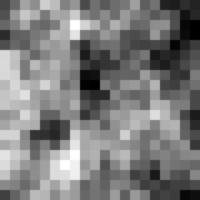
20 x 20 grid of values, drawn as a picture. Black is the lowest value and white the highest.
Mirror symmetry: none. Grain: blotchy. Seam: vertical, 40% of the way across, the left part higher. Ninth with the lowest average: top right.
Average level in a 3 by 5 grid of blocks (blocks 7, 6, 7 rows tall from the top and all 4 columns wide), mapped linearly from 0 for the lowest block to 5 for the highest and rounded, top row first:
3 4 2 2 0
5 3 1 4 2
4 5 3 2 2
